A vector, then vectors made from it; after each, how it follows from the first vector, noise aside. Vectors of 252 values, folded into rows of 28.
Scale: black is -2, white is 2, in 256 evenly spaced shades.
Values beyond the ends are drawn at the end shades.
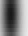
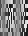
sign-scrambled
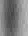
shrunk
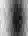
reversed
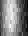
negated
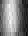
negated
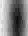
reversed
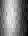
negated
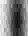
reversed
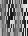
sign-scrambled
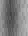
shrunk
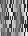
sign-scrambled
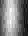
negated
